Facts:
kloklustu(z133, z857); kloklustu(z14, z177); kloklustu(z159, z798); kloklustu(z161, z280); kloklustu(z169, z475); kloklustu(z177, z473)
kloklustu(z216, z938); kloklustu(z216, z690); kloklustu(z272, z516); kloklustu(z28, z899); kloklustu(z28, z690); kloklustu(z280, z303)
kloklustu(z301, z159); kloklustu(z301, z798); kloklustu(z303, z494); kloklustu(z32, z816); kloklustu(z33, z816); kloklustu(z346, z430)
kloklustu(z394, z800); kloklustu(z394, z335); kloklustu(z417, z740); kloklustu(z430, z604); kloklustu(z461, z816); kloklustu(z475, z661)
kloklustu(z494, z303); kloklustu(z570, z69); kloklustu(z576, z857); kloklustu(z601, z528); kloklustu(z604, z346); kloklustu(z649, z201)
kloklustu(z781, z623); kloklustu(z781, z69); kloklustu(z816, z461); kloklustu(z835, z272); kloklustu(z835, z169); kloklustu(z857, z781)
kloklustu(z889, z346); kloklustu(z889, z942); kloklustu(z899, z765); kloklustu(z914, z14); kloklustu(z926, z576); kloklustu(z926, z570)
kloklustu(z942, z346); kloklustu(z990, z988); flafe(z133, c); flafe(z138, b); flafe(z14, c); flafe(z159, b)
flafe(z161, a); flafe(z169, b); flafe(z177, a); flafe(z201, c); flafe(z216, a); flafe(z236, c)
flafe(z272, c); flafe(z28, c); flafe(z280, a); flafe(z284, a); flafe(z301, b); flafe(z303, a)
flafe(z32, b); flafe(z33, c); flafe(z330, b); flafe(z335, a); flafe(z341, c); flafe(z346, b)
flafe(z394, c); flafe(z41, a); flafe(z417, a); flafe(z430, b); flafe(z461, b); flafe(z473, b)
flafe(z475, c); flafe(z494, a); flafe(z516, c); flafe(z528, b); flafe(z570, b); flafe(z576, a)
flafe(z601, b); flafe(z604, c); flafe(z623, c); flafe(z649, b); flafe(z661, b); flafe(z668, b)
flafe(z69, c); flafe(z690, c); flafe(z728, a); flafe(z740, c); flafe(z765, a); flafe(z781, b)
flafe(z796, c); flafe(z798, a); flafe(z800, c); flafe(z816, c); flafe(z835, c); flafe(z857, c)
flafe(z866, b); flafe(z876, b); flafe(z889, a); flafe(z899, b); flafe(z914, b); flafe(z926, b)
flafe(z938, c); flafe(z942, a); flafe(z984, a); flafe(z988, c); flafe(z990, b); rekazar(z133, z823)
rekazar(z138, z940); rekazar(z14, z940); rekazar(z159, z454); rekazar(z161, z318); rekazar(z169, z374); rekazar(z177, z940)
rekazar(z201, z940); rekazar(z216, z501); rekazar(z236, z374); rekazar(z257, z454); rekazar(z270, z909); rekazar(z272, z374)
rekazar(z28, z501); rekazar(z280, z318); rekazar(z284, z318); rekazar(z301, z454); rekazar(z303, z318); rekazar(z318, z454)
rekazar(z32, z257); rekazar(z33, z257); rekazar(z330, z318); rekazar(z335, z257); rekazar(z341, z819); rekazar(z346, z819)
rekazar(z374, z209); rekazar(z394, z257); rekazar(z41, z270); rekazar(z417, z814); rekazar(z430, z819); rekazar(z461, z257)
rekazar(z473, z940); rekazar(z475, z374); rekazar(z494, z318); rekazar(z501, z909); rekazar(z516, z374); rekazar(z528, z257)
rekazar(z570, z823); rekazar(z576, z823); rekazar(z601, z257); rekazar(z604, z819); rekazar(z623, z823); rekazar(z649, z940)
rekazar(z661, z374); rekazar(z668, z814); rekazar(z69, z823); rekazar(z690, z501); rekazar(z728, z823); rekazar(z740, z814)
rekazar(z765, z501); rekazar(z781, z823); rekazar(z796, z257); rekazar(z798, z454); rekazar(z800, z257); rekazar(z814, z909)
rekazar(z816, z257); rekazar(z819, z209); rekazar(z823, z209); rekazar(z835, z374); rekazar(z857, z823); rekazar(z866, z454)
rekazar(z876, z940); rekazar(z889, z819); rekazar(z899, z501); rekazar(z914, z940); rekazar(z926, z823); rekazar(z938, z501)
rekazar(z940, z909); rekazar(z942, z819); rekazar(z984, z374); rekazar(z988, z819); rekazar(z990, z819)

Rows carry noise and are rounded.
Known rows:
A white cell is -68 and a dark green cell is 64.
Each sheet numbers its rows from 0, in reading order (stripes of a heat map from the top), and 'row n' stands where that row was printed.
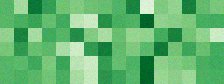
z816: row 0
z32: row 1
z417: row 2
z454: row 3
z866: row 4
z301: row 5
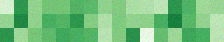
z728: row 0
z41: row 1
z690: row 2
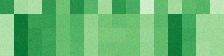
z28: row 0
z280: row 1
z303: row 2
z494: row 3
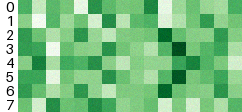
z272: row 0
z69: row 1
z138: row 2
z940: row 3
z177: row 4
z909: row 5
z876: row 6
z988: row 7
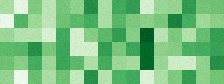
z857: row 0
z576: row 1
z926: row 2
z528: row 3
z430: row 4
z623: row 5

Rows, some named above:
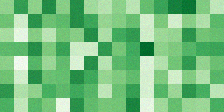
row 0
z765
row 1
z988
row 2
z857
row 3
z528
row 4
z69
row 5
z988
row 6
z201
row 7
z272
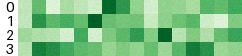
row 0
z823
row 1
z889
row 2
z926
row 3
z798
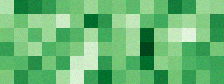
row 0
z335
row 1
z209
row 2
z990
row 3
z899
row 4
z528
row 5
z257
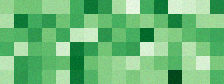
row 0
z819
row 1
z161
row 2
z461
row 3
z835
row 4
z942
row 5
z984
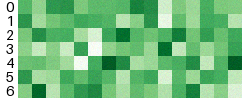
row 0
z394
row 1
z690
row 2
z257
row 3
z570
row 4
z374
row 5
z14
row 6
z216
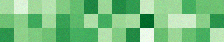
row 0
z133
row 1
z430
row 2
z938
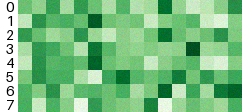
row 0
z346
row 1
z889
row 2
z473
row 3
z984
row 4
z889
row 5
z257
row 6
z661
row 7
z516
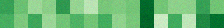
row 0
z668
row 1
z169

